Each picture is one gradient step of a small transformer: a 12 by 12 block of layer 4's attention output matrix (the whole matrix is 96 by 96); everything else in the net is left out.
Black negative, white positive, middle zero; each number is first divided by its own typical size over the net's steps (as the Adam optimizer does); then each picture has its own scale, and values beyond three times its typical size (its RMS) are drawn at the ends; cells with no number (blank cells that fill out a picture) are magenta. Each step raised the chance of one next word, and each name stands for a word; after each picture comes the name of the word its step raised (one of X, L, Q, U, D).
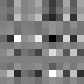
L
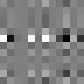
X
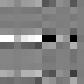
X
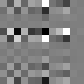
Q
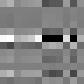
X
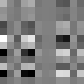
L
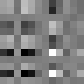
L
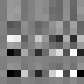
L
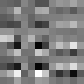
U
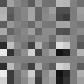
U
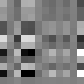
L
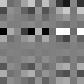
Q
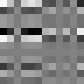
Q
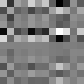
Q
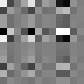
Q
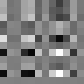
L
